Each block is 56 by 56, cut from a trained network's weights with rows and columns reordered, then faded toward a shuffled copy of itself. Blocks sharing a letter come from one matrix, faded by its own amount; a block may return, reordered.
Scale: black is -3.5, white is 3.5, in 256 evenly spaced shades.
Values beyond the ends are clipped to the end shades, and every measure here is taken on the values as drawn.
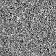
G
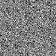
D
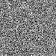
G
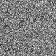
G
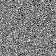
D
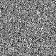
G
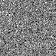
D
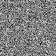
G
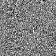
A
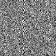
A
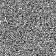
G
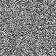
G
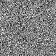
G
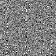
A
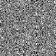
A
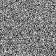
G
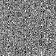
A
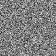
G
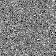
D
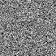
G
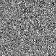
G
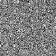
A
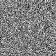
G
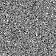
D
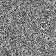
G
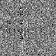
A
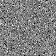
D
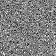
D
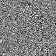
A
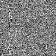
A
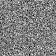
G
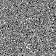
D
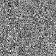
A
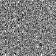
A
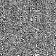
A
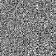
A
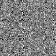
A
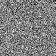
G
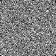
G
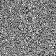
G
